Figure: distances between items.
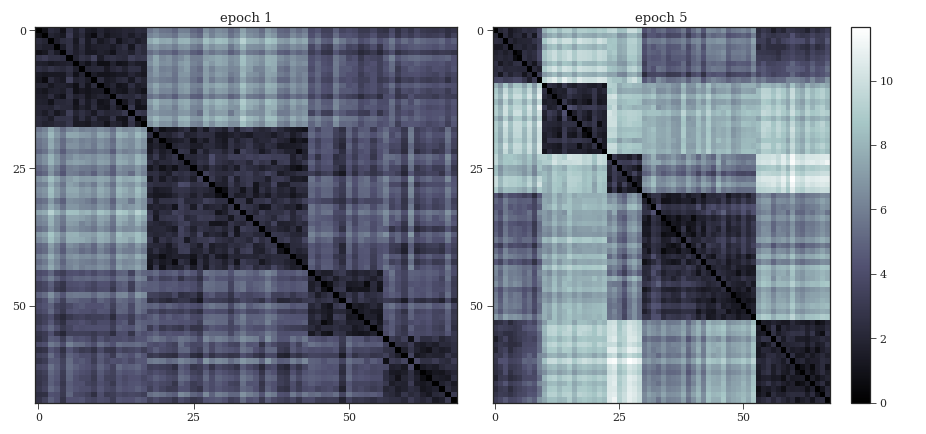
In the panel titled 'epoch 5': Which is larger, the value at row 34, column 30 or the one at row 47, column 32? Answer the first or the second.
the second
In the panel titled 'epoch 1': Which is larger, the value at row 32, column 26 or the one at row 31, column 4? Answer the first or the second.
the second
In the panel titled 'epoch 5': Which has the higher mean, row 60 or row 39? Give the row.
60
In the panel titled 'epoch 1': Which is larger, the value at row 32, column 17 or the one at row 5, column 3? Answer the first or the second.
the first
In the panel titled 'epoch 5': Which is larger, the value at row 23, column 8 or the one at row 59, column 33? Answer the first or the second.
the first
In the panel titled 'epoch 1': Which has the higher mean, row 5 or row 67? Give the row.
5
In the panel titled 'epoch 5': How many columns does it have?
68
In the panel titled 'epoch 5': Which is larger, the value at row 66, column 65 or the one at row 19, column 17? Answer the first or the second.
the second
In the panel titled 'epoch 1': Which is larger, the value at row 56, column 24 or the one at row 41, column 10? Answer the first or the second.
the second
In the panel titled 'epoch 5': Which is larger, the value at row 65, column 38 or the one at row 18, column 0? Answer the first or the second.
the second
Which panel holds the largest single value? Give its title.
epoch 5
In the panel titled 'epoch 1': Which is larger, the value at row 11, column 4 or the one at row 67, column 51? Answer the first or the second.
the second
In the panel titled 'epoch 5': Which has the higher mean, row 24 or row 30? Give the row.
24
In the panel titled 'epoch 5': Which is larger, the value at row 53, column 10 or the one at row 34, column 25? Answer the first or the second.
the first
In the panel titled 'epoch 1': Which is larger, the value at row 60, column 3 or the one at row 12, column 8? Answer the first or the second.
the first
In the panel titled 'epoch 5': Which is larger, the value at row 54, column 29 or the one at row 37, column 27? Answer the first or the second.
the first
